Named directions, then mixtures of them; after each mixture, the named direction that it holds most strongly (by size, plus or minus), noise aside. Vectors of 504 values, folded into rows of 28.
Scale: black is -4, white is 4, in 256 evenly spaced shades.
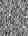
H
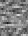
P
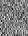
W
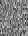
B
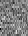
W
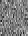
B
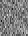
W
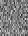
H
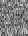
W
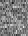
P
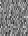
H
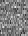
B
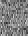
B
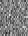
H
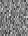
H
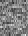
P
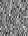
H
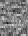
P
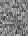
W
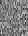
B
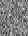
H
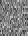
B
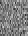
B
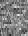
P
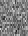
W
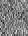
W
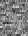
P
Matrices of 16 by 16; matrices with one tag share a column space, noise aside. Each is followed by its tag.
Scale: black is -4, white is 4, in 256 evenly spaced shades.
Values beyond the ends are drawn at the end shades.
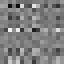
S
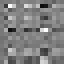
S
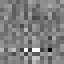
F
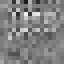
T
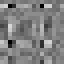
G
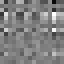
T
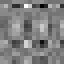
G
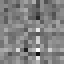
F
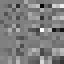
S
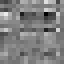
T
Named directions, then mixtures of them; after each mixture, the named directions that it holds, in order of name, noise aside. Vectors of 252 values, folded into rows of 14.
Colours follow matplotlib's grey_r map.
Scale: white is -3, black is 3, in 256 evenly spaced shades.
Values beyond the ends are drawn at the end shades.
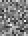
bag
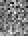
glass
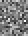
bag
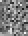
bag, glass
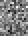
glass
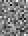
bag, glass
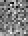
glass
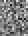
bag, glass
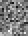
bag, glass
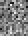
glass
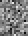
bag, glass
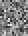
bag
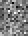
bag, glass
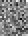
bag, glass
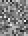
bag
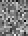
bag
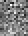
glass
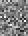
bag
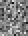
bag, glass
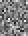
bag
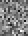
bag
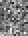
bag, glass
